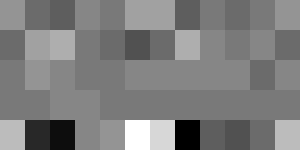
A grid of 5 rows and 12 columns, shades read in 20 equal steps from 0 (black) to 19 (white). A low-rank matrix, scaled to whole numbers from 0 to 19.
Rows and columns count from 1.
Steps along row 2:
up up down down down up up down down up down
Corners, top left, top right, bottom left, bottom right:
11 11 14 14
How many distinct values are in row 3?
4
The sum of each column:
51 43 41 48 46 56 55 39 45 42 44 52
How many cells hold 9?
18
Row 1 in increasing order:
7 7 8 8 9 9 9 10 11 11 12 12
